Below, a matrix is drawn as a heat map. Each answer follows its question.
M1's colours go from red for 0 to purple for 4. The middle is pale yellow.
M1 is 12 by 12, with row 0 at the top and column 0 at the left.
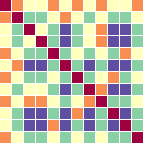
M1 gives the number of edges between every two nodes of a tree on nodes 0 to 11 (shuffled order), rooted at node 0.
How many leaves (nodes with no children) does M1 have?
7
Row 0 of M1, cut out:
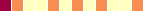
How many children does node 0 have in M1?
5
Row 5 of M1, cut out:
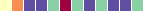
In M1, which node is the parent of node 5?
1
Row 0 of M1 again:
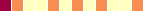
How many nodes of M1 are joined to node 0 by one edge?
5
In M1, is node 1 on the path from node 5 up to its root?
yes
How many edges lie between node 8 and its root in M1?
1
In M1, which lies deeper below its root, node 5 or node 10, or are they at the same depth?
the same depth
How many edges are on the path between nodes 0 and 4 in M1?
1
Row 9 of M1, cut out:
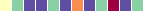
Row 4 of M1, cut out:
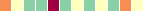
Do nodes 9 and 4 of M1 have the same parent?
no
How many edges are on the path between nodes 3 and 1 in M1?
3
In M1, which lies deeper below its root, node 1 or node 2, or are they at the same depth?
node 2
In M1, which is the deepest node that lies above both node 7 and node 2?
8
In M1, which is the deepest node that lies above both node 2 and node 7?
8
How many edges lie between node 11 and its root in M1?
1
